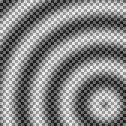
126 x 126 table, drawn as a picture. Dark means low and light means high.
Concentric rings centre on the bottom right. No overall slope runs across the table. No seam splits the table.
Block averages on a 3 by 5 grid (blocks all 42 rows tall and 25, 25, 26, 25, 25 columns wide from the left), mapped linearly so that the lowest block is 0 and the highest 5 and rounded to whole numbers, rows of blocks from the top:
33255 | 42332 | 45403
